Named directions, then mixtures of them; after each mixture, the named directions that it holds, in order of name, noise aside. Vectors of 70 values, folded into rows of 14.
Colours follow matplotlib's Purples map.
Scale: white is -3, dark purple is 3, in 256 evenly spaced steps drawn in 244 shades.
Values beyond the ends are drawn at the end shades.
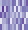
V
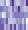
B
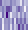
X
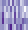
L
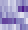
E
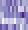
E, L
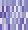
V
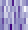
B, L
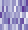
E, V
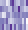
B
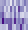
E, L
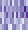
L, V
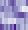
B, E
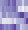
E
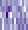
X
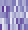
V, X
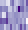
B, E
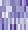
B, X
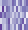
V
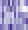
E, L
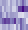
E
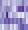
E, X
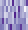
B, L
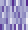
B, V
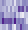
E, L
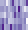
B, L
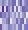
V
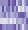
E, V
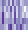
L
